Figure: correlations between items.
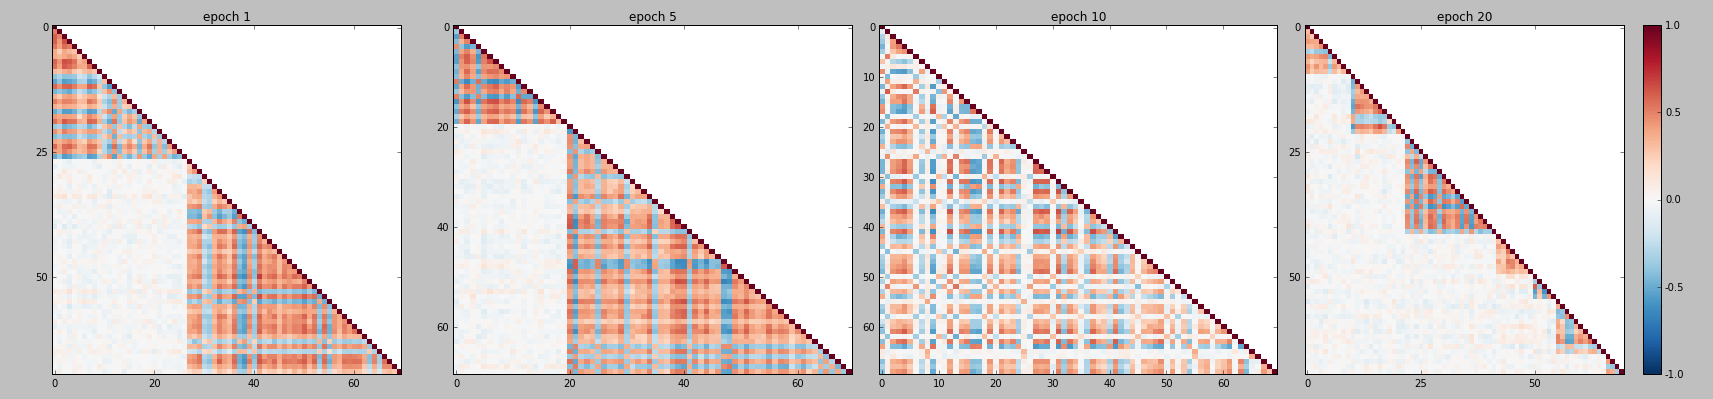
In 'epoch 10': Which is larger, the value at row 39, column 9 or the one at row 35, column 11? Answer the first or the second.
the second
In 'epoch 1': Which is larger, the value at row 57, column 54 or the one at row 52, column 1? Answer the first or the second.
the first
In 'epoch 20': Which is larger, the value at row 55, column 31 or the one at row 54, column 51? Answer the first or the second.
the second
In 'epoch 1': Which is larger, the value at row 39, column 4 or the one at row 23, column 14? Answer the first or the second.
the second
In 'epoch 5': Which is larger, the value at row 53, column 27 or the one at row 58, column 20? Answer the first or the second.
the second
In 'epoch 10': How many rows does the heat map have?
70
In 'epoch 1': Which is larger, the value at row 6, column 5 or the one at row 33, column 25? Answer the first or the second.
the first
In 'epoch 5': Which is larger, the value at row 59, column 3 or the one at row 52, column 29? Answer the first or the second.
the second
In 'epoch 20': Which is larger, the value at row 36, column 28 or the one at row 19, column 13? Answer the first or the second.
the second
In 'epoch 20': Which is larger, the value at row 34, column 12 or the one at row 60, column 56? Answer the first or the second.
the second
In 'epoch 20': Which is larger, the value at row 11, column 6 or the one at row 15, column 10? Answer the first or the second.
the first
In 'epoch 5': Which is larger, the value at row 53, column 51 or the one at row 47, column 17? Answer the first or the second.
the first
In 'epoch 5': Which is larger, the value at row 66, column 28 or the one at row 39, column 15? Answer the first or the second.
the second
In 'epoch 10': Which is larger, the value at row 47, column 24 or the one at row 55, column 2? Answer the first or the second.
the second
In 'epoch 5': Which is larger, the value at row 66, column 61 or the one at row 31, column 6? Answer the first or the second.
the second
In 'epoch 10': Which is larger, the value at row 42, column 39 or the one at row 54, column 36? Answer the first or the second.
the second
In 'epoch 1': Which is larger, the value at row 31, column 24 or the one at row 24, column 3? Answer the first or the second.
the second
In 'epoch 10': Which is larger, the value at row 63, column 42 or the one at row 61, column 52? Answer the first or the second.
the second
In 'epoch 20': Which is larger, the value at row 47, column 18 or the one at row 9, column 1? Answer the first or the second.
the second
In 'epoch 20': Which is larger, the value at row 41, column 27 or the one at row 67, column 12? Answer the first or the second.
the second
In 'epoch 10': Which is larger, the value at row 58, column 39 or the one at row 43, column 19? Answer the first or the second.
the first
